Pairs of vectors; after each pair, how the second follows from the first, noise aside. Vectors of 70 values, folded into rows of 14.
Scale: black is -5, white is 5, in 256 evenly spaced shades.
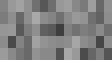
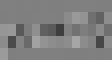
partly zeroed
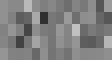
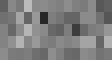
sign-scrambled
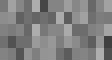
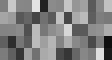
scaled up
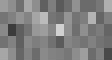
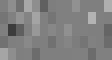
partly zeroed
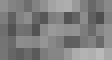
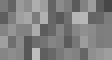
shuffled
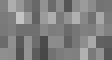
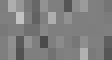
partly zeroed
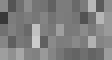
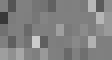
partly zeroed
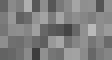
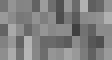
shuffled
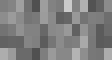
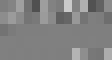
partly zeroed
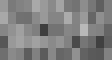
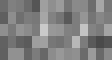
sign-scrambled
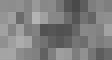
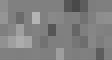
partly zeroed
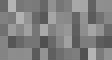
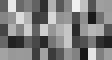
scaled up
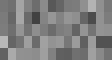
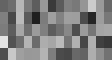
scaled up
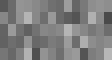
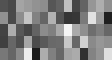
scaled up
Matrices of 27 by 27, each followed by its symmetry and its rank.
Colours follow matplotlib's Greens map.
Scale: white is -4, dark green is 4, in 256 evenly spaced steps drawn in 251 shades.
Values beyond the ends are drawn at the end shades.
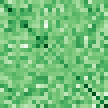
symmetric, rank five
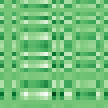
neither, rank one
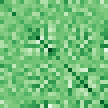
symmetric, rank five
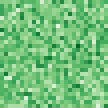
neither, full rank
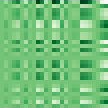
neither, rank one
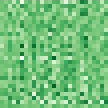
neither, rank five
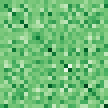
symmetric, rank five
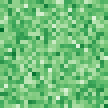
neither, full rank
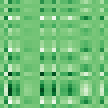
neither, rank one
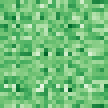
neither, rank five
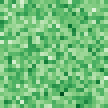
neither, full rank
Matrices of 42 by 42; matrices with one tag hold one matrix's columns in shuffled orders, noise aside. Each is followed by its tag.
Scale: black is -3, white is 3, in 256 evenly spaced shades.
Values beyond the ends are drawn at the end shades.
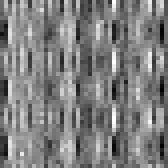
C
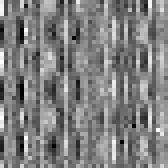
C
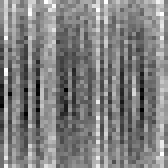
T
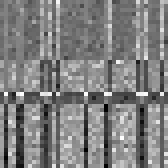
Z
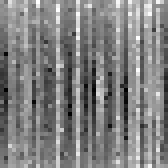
T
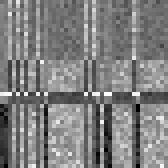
Z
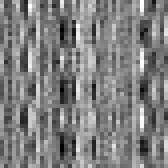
C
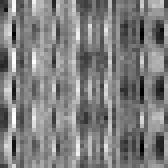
C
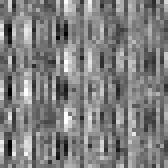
C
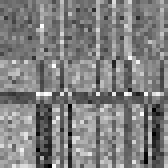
Z
